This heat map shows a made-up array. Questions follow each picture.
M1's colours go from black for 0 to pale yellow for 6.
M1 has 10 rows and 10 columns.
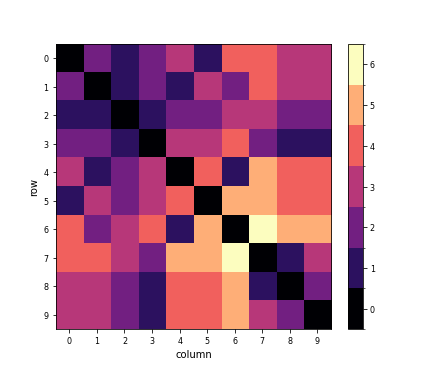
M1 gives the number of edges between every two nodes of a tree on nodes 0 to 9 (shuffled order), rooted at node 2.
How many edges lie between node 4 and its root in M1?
2
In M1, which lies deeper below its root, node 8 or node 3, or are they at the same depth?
node 8
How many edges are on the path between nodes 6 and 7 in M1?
6
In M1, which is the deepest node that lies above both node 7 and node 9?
3
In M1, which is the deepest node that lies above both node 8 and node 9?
3
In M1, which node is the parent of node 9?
3
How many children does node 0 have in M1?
1
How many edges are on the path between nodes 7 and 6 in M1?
6
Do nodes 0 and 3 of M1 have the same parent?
yes
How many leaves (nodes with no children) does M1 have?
4
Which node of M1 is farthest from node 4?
7
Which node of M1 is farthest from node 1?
7
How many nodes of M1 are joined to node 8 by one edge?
2
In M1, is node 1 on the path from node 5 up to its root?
no
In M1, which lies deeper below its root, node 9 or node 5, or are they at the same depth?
the same depth
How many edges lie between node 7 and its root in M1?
3
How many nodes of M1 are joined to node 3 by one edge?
3
